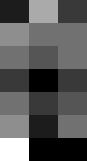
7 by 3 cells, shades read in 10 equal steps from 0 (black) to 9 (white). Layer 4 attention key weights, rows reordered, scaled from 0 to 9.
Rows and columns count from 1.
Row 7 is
9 0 0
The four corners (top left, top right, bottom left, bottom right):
1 2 9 0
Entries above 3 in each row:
1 3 2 0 1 2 1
